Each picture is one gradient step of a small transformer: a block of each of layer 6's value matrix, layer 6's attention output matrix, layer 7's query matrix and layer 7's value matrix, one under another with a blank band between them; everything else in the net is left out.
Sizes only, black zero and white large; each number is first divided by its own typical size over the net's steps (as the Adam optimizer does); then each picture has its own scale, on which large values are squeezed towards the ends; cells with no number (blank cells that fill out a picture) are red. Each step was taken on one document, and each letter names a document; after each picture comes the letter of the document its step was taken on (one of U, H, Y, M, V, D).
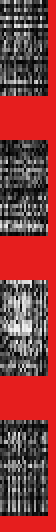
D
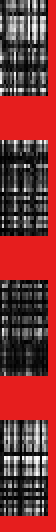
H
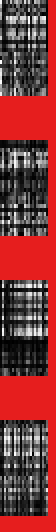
H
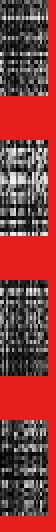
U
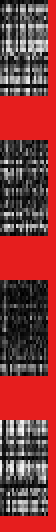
D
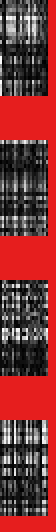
H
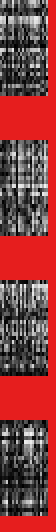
U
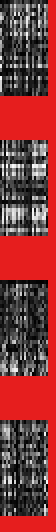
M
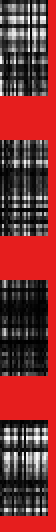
H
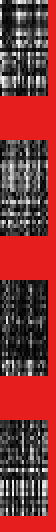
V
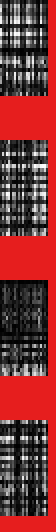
M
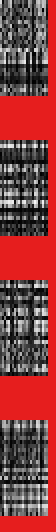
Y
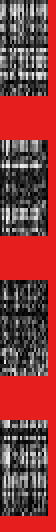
M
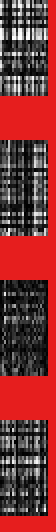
M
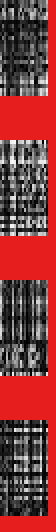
U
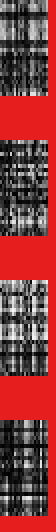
U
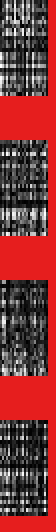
M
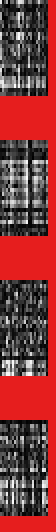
V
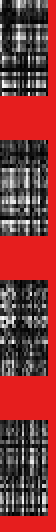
V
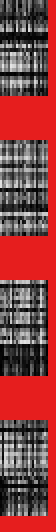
D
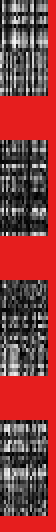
M
